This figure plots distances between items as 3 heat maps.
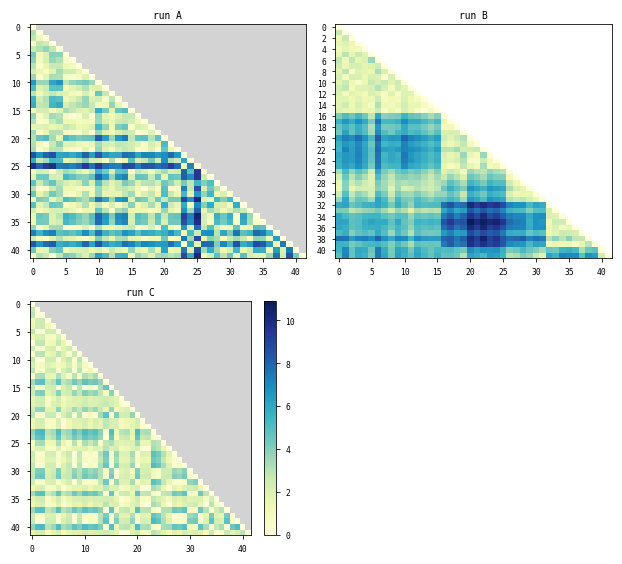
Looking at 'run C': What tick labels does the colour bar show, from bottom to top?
0, 2, 4, 6, 8, 10
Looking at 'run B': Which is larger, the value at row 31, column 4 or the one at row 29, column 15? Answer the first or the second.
the first
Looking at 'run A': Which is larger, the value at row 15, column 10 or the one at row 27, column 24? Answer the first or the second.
the second
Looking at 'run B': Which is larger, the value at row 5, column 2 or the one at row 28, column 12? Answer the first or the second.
the second
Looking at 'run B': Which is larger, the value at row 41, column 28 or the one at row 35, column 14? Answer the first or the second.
the second
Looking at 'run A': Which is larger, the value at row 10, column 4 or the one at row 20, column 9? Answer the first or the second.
the first
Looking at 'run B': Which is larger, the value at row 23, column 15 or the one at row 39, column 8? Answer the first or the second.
the first
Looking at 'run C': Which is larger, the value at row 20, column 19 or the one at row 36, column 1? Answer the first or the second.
the first
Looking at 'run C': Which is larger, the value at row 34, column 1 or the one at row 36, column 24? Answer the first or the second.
the first
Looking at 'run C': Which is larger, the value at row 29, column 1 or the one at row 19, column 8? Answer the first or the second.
the second
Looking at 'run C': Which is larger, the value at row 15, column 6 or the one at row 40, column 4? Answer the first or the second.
the second
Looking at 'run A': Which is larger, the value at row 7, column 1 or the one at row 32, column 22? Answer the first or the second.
the second
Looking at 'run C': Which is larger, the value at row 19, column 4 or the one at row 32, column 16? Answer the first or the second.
the second
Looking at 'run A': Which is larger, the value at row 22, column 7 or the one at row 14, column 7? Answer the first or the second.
the second
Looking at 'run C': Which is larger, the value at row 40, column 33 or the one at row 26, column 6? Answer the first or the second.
the first
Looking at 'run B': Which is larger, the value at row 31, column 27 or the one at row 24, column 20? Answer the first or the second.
the first
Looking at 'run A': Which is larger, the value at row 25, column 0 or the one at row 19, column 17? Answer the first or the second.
the first
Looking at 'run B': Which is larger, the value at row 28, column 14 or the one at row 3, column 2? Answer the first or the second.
the first
